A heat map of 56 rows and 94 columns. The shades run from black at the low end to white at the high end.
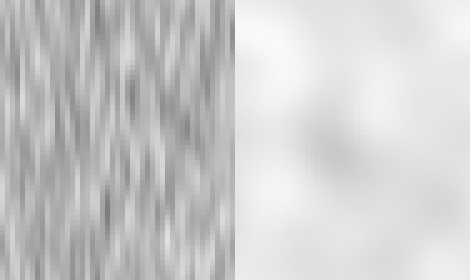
The table splits into one row of 2 panels. Panel 1,1: high, streaked downward. Panel 1,2: very high, smooth, faint in contrast.
